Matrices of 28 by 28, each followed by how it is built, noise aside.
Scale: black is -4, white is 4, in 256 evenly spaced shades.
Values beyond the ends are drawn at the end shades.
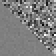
upper triangular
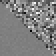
upper triangular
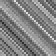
Toeplitz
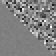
upper triangular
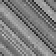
Toeplitz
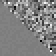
upper triangular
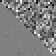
upper triangular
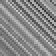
Toeplitz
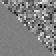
upper triangular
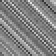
Toeplitz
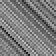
Toeplitz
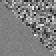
upper triangular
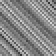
Toeplitz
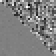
upper triangular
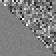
upper triangular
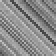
Toeplitz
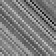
Toeplitz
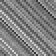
Toeplitz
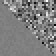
upper triangular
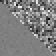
upper triangular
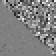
upper triangular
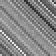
Toeplitz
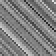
Toeplitz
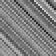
Toeplitz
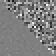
upper triangular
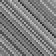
Toeplitz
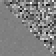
upper triangular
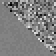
upper triangular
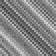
Toeplitz
